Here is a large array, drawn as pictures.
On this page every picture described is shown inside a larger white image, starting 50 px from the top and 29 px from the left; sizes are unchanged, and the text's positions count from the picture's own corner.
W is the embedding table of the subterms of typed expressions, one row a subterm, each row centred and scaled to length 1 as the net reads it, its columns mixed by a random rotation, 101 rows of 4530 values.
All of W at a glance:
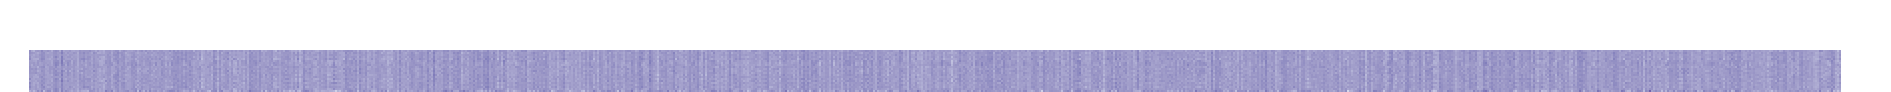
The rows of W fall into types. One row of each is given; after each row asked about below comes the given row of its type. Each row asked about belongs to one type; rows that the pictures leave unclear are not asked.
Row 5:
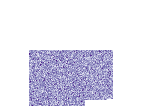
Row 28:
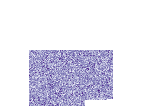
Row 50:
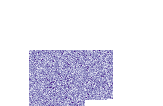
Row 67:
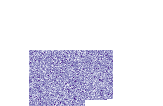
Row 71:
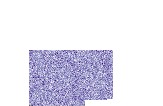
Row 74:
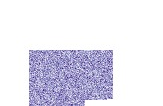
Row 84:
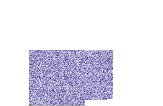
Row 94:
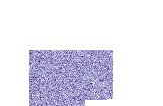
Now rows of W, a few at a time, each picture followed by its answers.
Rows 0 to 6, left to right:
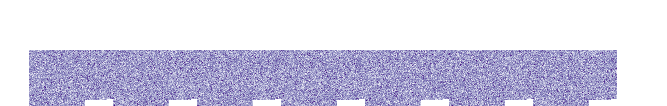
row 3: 71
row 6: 84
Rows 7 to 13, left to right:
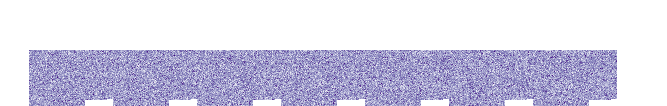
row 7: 71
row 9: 67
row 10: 71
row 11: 84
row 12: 28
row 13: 67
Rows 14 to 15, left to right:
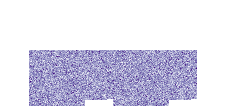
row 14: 5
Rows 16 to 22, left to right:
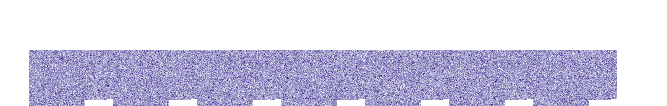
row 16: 28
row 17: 5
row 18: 74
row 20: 67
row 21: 74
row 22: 71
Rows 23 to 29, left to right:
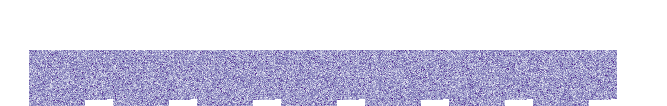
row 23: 71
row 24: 94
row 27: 71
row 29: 74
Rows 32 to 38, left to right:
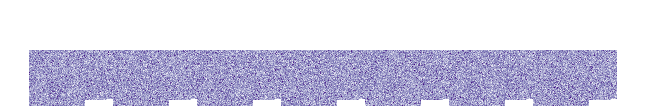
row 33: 5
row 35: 5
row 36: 94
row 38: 50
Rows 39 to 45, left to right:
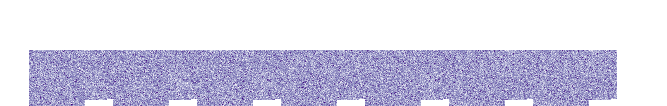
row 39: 74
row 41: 67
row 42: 50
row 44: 84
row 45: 84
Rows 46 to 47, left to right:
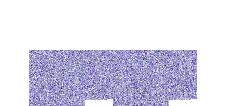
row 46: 28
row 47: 28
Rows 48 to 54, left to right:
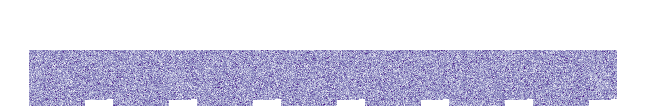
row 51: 74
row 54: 5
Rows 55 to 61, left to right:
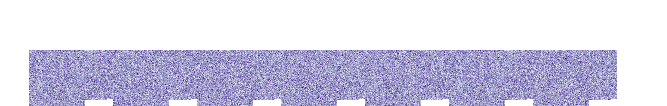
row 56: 28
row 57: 94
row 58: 50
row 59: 28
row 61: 67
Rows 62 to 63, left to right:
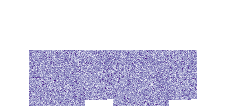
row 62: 84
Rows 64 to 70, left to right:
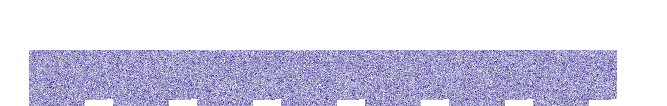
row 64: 50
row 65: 84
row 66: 67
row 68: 28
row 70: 94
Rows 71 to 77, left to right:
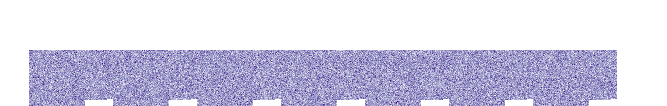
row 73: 50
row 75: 67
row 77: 74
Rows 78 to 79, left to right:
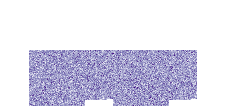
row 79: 50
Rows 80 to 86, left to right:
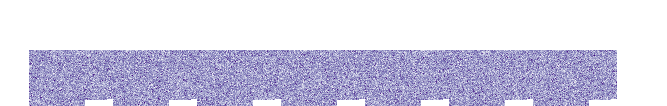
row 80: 94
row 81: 67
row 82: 28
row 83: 71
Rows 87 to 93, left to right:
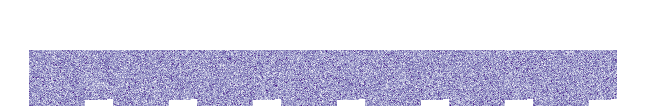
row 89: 28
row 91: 71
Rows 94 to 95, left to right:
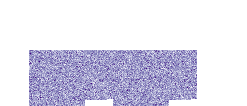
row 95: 74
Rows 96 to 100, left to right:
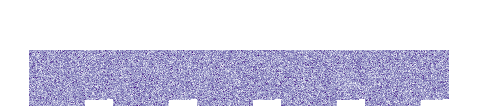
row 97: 50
